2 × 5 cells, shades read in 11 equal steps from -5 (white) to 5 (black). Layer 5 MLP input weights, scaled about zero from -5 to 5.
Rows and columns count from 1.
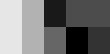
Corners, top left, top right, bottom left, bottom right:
-4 2 -4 3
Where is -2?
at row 1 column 2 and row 2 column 2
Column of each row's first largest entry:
3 4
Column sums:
-8 -4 5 7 5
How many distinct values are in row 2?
5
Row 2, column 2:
-2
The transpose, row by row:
-4 -4 | -2 -2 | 4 1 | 2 5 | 2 3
